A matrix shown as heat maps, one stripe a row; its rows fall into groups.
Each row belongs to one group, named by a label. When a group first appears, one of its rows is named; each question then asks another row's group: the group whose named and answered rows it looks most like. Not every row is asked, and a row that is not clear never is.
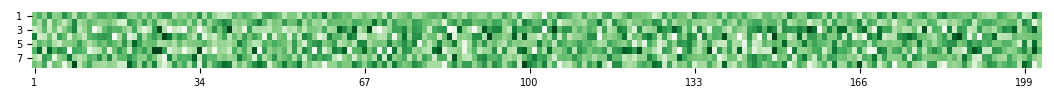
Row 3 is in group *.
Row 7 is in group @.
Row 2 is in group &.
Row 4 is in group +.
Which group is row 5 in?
@
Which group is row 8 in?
&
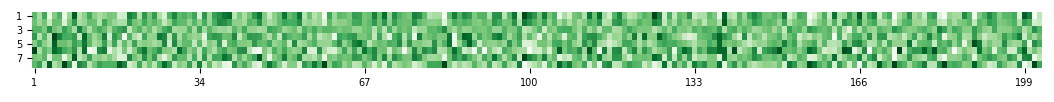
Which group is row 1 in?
&
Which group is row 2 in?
&
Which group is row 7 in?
&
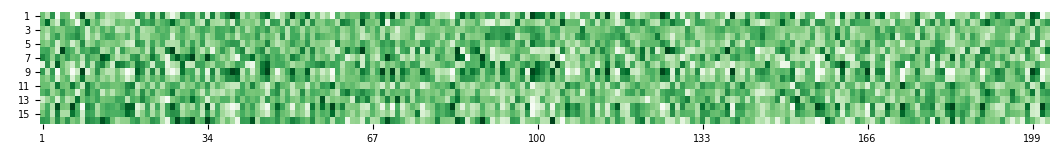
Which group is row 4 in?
@
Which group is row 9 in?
&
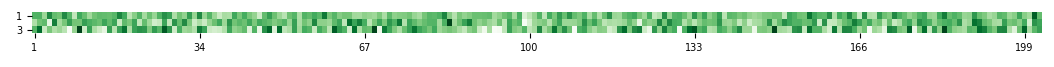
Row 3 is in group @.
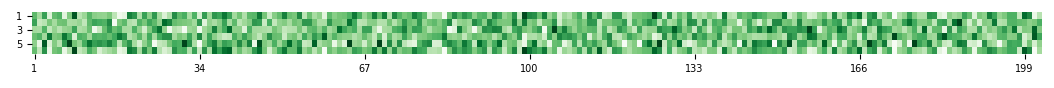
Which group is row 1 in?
&
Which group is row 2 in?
+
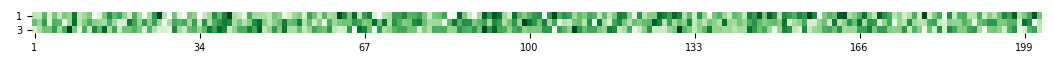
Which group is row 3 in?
@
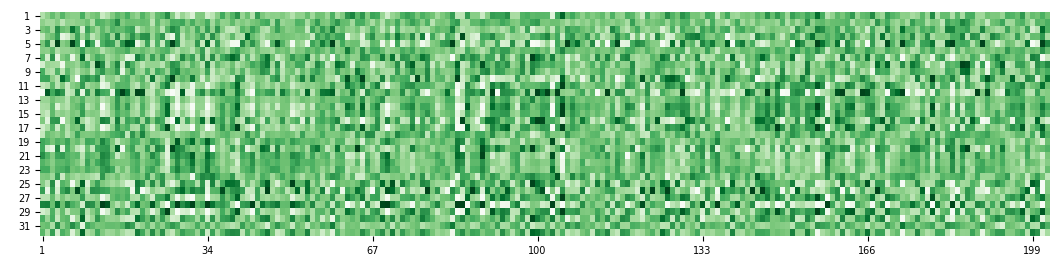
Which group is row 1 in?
*
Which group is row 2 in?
+
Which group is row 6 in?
*
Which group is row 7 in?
&
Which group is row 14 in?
*
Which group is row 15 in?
*
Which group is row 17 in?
*
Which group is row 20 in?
+
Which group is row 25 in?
&
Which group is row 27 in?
*
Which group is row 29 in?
*
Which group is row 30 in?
&
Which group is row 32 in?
&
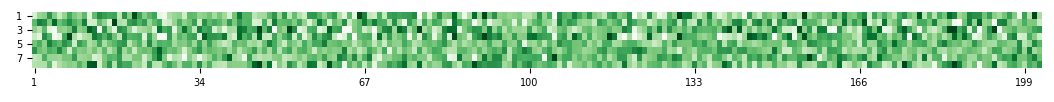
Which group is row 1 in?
@
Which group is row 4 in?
@
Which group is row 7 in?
*
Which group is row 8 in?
+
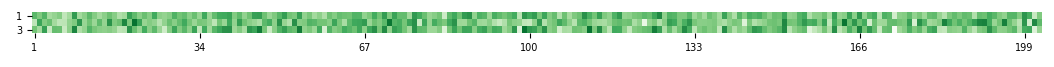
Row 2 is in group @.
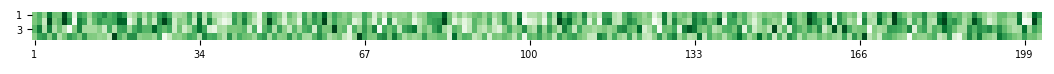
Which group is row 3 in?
@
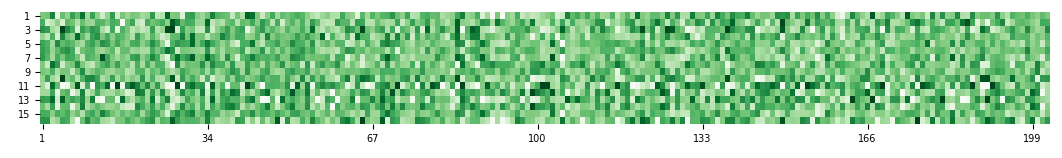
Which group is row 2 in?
+
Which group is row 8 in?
@
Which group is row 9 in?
&
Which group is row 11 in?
@
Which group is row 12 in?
&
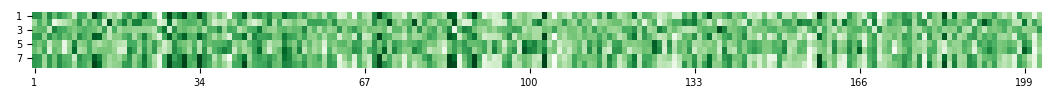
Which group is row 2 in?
@
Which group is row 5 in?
&
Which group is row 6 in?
&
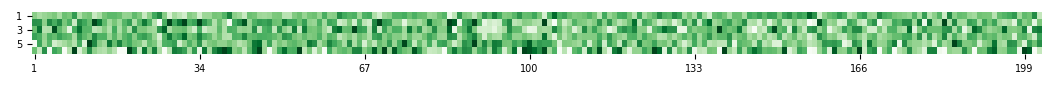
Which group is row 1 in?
*
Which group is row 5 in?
+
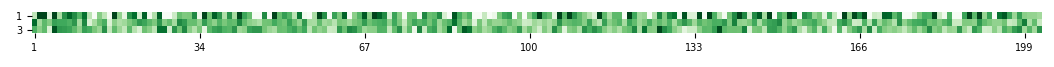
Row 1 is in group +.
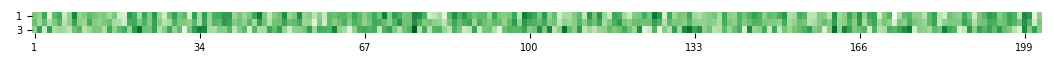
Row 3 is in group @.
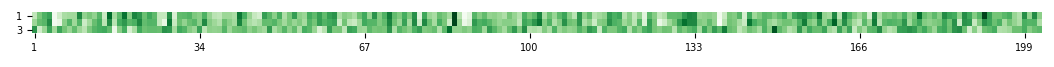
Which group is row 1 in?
@
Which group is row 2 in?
@
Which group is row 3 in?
+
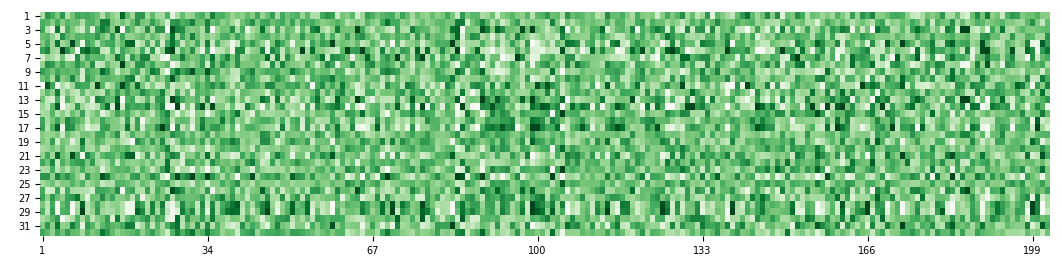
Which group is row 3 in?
+
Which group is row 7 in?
@
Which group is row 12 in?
@
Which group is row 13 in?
+
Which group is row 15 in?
*
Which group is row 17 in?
@
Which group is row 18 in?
+
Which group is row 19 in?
&
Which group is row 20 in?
*
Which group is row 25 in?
*
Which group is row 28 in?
&
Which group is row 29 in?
&
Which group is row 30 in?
@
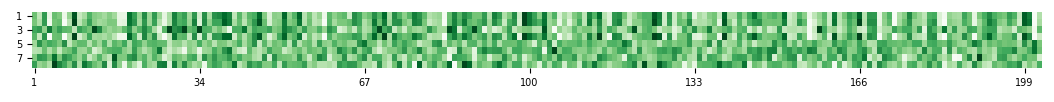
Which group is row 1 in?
&
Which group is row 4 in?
&
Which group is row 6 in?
*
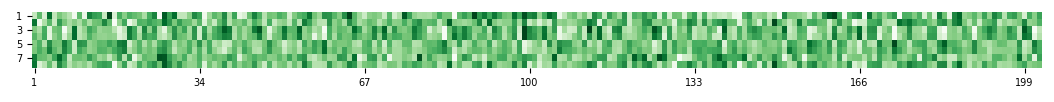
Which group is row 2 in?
+
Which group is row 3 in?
&
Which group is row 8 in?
+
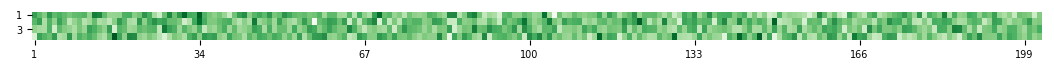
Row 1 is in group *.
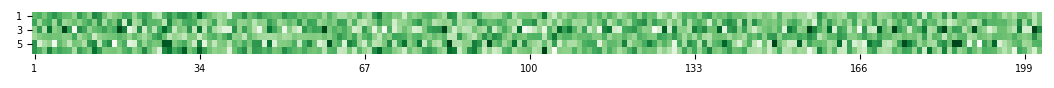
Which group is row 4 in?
*
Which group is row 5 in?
+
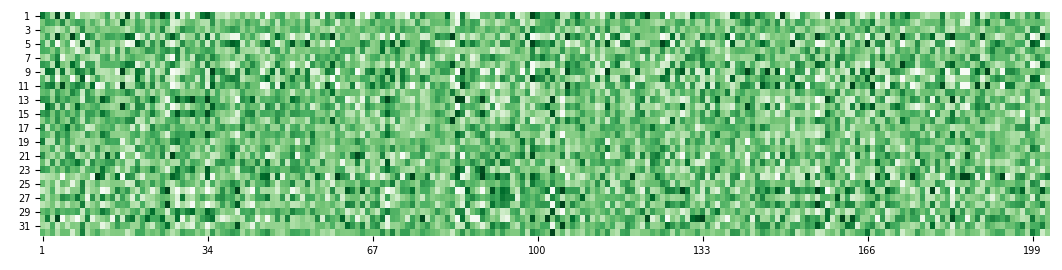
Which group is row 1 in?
@
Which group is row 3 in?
&
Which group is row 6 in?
@
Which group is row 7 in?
@
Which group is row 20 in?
&
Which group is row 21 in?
+
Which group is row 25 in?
&
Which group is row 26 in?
*
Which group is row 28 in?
*
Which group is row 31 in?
*
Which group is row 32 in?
&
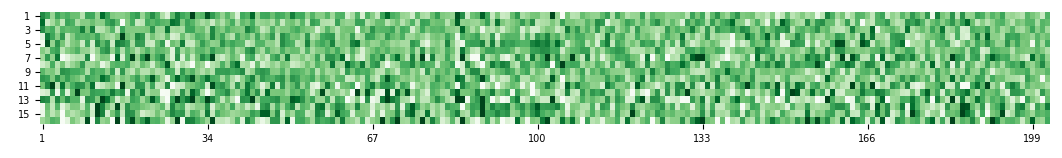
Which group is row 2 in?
+
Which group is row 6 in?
@
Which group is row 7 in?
@
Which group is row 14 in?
+
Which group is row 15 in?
+
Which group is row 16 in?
@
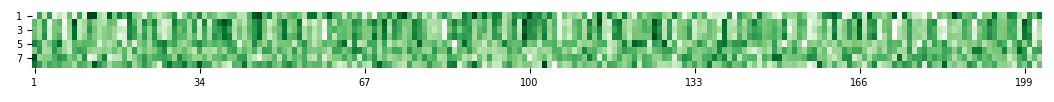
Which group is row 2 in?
&
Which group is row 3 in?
&
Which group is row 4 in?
&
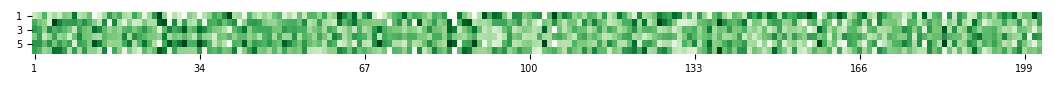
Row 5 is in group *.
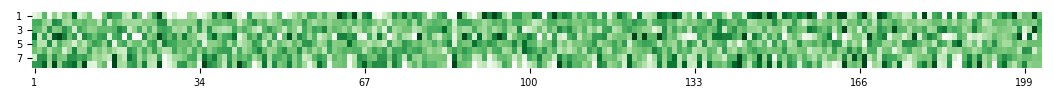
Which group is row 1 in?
*
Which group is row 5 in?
+
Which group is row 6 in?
&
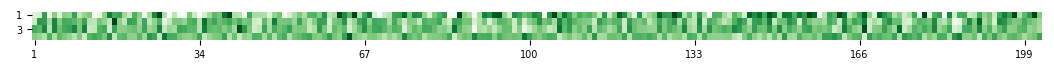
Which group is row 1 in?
*
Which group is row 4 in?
+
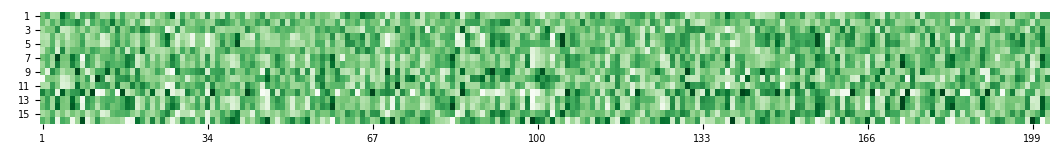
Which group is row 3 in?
@
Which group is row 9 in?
@
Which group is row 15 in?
*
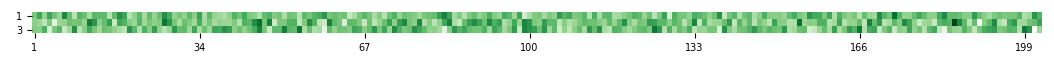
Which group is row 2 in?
+
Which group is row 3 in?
&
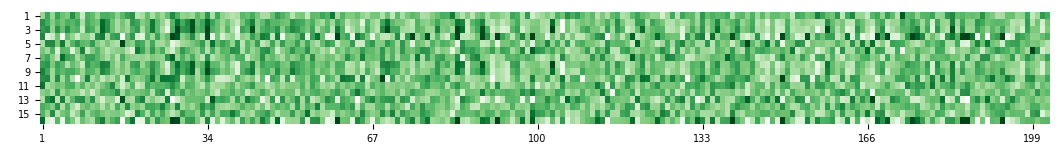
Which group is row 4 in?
+
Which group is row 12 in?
+
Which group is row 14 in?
@
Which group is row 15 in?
&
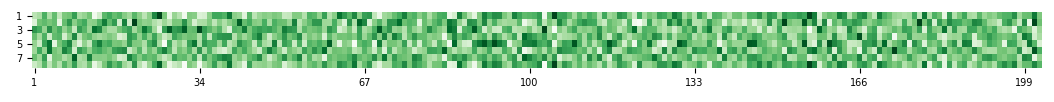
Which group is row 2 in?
@
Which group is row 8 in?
*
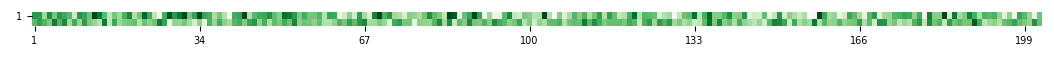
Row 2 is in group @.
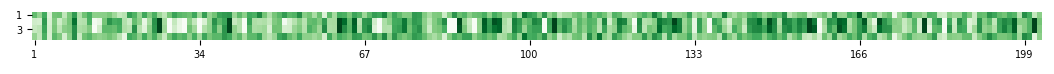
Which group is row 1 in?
&
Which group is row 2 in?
*
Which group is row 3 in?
*
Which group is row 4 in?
&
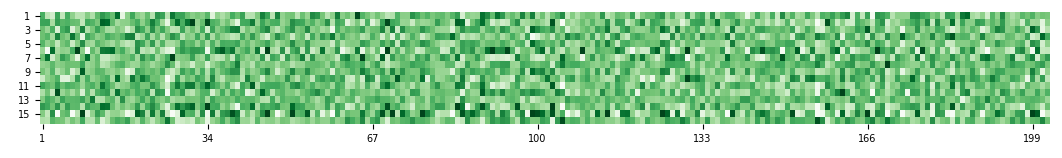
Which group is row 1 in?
+
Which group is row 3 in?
&
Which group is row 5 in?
&
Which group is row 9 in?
&
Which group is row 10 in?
@
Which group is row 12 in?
+
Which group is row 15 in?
&
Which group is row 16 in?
*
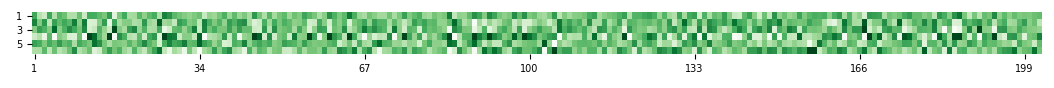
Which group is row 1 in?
+
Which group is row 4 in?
+
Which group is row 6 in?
*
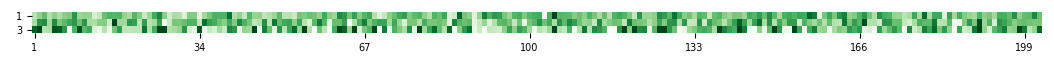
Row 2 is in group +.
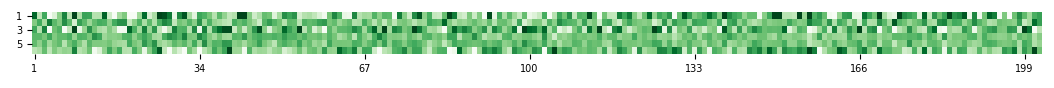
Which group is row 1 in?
+
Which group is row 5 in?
&
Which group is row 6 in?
*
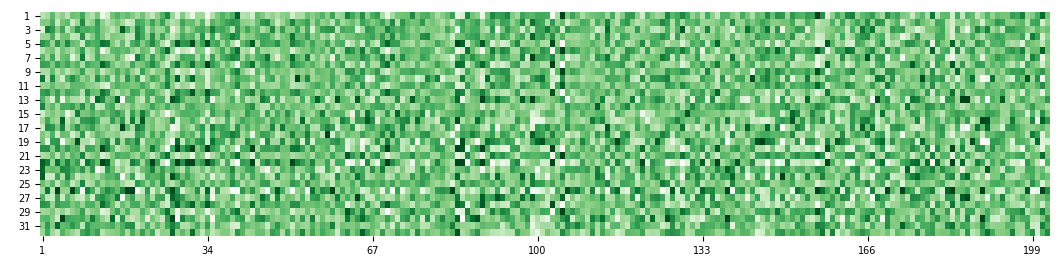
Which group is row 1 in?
*
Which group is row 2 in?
&
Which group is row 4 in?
&
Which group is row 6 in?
*
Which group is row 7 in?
&
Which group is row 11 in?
*
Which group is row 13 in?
+
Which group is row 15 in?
@
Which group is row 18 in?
&
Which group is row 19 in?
@
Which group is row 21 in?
*
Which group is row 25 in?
&
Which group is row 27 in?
+
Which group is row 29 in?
*
